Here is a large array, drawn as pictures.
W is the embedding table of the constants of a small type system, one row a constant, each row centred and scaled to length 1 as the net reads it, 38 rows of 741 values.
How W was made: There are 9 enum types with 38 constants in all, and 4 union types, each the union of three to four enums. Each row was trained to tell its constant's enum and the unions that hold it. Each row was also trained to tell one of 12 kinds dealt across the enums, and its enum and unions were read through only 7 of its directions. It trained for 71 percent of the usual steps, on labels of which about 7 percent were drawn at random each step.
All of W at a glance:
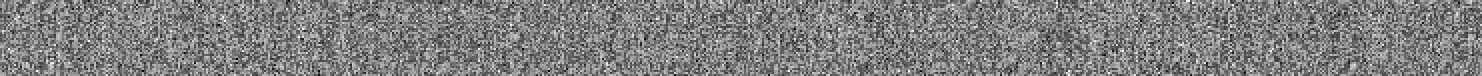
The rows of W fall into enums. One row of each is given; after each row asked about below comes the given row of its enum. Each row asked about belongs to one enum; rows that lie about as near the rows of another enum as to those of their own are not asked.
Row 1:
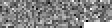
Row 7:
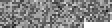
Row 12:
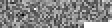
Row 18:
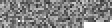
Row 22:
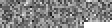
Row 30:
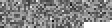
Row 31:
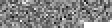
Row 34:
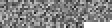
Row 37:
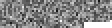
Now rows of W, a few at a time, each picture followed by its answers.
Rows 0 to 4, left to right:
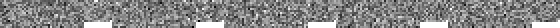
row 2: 22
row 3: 34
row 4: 12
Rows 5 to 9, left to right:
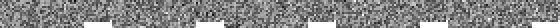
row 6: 18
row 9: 34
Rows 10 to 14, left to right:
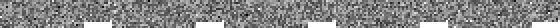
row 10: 7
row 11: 30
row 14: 30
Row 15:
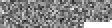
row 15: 22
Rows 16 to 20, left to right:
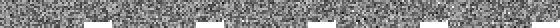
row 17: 18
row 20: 18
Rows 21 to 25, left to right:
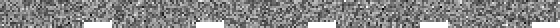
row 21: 30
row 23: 30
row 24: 34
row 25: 18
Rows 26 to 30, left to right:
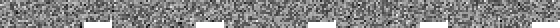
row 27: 31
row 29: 1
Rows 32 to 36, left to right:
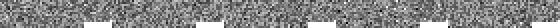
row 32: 12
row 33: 12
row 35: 7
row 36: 34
